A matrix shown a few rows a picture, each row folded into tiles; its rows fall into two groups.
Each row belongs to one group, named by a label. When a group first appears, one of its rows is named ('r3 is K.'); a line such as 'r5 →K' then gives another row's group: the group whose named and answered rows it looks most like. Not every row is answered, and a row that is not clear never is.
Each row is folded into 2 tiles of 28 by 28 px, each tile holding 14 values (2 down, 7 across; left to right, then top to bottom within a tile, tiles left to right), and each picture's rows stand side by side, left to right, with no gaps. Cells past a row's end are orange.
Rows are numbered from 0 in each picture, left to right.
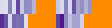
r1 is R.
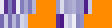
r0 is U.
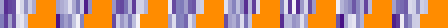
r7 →U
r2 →U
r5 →R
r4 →R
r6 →R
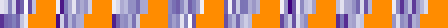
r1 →U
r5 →U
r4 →R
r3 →U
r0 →R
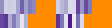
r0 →R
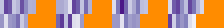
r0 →U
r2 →U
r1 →R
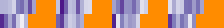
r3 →R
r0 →R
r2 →U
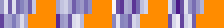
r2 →U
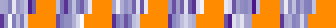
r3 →U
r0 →R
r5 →R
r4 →R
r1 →U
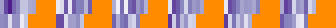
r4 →U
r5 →U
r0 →U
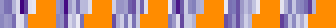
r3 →U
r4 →U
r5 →R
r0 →U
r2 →R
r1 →U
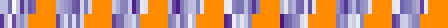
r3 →U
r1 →R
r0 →R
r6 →U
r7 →R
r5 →R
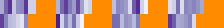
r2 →U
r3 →R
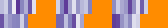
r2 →R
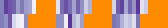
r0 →U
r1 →U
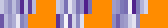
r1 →R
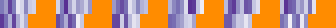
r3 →U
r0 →U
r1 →U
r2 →U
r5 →U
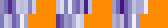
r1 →R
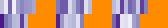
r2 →R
